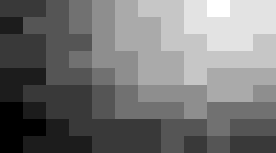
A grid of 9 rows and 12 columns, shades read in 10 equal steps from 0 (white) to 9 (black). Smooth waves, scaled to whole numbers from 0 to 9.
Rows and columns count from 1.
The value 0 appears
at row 1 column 10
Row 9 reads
9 8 8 8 7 7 7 6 7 6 7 7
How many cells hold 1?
9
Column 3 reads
6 6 6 6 6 7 7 8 8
